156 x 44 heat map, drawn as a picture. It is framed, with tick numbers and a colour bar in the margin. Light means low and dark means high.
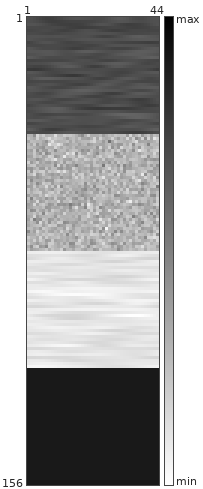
It is made of 4 by 1 panels. Panel 1,1: high, streaked across, faint in contrast. Panel 2,1: low, fine-grained. Panel 3,1: very low, streaked across, faint in contrast. Panel 4,1: very high, flat.
